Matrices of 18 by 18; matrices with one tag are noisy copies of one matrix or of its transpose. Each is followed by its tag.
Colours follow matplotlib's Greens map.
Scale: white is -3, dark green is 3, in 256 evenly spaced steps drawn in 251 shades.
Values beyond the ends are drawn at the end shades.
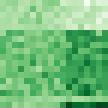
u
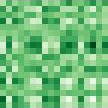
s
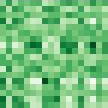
s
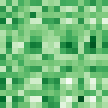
s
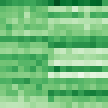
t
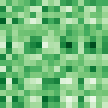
s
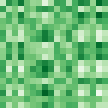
s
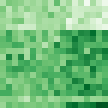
u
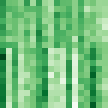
t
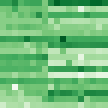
t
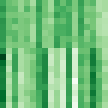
t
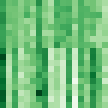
t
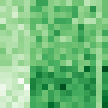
u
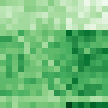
u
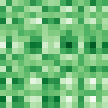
s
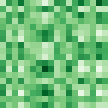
s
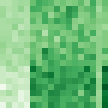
u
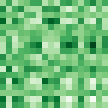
s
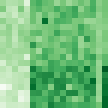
u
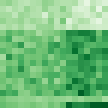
u
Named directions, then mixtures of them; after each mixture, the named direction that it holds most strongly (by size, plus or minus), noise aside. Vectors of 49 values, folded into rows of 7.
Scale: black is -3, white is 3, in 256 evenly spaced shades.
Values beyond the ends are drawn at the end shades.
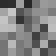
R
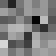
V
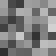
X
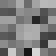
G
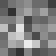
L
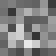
L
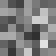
G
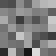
G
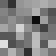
V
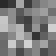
R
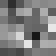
X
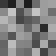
R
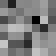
V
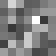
V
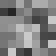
G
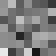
G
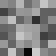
G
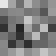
L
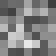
L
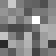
V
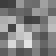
L
